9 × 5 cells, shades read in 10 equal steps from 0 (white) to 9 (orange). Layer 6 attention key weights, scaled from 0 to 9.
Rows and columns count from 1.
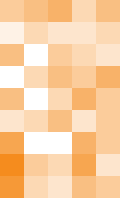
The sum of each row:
23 11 14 18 18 16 17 25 22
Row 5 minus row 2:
4 -3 1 4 1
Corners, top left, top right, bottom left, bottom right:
4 5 8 4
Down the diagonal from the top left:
4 3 4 4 4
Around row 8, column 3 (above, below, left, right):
0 2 4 7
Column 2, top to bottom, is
5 3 0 3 0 3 0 4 3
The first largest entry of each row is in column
3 2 1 5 4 3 1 1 1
